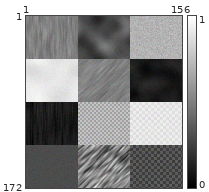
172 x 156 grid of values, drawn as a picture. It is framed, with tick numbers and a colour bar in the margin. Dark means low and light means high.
It is made of 4 by 3 panels. Panel 1,1: middling, streaked downward, faint in contrast. Panel 1,2: low, smooth. Panel 1,3: high, fine-grained, faint in contrast. Panel 2,1: very high, smooth, faint in contrast. Panel 2,2: middling, slanting up to the right, faint in contrast. Panel 2,3: very low, smooth, faint in contrast. Panel 3,1: very low, streaked downward, faint in contrast. Panel 3,2: high, checkered. Panel 3,3: very high, checkered, faint in contrast. Panel 4,1: low, flat. Panel 4,2: middling, slanting up to the right, strong in contrast. Panel 4,3: low, checkered.
